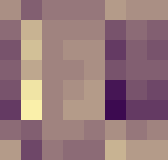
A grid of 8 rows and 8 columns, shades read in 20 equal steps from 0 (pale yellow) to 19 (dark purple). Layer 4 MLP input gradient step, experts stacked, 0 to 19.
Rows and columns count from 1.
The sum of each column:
90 54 74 71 70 98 88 90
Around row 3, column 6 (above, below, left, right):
13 13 8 12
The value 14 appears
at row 5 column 8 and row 8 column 2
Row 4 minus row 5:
-1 5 0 1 1 -5 -1 -2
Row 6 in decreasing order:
19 15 15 15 9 7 7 0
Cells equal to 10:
6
